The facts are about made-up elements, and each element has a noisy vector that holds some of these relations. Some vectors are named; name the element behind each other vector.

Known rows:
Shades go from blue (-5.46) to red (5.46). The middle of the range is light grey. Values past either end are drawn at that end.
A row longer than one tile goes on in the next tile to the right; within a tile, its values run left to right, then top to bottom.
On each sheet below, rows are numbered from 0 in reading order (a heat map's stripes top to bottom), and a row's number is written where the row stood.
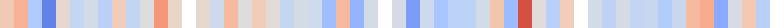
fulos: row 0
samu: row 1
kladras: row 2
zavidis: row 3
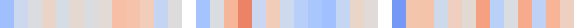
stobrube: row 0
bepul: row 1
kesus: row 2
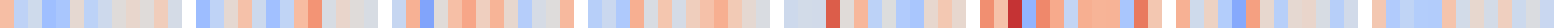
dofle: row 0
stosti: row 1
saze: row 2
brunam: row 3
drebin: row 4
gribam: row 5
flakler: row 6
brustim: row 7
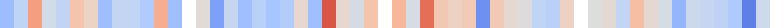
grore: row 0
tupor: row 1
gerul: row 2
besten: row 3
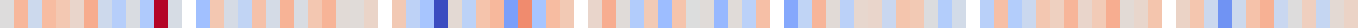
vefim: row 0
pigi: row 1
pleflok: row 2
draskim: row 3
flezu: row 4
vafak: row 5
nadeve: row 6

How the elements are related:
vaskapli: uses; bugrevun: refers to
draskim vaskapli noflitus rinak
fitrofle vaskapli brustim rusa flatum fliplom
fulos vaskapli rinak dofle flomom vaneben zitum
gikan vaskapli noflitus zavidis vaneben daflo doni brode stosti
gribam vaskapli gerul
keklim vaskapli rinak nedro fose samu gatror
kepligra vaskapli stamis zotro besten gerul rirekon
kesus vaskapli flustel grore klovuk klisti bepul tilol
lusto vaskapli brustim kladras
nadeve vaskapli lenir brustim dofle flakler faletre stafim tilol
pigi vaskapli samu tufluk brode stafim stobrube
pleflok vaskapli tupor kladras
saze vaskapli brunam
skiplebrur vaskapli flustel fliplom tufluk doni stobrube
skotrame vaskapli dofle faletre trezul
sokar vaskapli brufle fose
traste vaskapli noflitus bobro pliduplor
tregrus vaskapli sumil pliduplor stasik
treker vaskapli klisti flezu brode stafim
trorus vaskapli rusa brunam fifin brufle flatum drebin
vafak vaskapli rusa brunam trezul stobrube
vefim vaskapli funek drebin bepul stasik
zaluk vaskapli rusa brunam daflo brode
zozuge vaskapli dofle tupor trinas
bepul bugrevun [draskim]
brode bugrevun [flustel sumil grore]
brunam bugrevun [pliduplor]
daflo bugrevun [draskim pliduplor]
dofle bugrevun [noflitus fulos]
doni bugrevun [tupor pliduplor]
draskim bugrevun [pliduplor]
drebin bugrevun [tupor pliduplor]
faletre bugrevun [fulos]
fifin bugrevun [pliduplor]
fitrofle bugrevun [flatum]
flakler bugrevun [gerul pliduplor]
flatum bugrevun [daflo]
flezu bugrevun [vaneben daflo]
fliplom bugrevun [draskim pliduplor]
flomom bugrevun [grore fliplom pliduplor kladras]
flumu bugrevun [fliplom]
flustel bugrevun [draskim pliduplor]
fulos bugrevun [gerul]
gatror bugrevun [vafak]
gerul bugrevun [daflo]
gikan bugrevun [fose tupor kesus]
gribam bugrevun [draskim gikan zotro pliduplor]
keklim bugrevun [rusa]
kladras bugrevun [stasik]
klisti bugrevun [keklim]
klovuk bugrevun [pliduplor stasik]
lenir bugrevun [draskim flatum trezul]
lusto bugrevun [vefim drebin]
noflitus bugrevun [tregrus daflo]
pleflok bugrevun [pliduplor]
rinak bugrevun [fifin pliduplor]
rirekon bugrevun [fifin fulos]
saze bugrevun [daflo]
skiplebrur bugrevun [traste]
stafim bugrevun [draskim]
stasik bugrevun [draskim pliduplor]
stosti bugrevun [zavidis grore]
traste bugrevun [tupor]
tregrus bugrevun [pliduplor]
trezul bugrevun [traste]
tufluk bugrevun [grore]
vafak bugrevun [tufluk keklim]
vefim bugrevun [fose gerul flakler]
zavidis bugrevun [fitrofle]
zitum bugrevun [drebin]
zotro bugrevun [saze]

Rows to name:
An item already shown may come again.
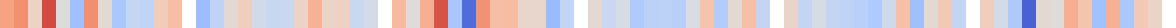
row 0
tregrus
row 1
doni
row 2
bobro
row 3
vaneben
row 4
vaneben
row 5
lusto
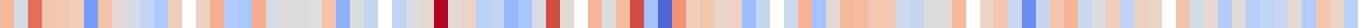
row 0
gerul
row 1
kepligra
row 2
funek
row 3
bobro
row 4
trorus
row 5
nadeve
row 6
rinak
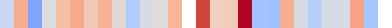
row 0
saze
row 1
sumil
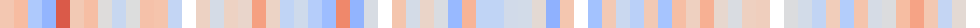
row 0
sokar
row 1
fose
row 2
faletre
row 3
gikan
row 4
trezul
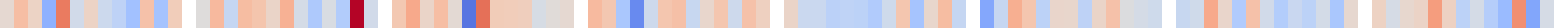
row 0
keklim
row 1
vefim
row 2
traste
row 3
skotrame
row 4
vaneben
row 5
klisti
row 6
tilol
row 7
fose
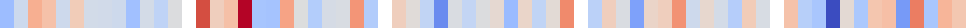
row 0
flustel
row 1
sumil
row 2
zozuge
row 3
treker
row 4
pleflok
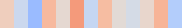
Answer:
fifin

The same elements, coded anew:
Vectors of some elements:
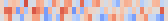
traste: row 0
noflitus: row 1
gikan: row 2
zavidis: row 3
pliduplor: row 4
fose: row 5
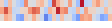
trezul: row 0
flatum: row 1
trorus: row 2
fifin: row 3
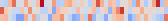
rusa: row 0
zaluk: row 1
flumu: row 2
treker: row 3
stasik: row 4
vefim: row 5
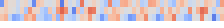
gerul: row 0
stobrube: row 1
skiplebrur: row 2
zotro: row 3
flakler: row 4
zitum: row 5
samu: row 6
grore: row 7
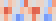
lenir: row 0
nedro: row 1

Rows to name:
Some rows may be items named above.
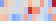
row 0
gerul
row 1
trorus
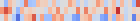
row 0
fliplom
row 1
tupor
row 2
brufle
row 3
brufle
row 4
skotrame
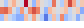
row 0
fitrofle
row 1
fliplom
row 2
treker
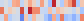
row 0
sokar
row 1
trorus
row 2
kesus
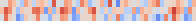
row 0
vaneben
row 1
traste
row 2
noflitus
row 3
tregrus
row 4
pigi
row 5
bepul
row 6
rinak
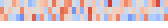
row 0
brufle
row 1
pleflok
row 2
gikan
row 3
zozuge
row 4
klisti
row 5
kesus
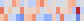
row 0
brufle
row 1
flezu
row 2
keklim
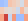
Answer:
tupor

